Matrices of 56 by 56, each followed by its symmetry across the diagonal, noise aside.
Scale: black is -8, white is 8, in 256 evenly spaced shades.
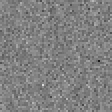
neither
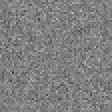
antisymmetric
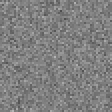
neither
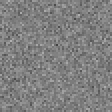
neither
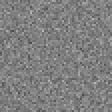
antisymmetric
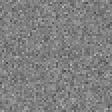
antisymmetric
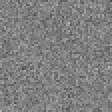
antisymmetric
